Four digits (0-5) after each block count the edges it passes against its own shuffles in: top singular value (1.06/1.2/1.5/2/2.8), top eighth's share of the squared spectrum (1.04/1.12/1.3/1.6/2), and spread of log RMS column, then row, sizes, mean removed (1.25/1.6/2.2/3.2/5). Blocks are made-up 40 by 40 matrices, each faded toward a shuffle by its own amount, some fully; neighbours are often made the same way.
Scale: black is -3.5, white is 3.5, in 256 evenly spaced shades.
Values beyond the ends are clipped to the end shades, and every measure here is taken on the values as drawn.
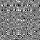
4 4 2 2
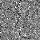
1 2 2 0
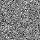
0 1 2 0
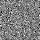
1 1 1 0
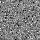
0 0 0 0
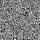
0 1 0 0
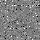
2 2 0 1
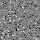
1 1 0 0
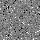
0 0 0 0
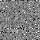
1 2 0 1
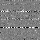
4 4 0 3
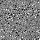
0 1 0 1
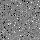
0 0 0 0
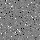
0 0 0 0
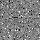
1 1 0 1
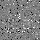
2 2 0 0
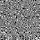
3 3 1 2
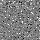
1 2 0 0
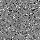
1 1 0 0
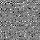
3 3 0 2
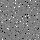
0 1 0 0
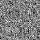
3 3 1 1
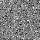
0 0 0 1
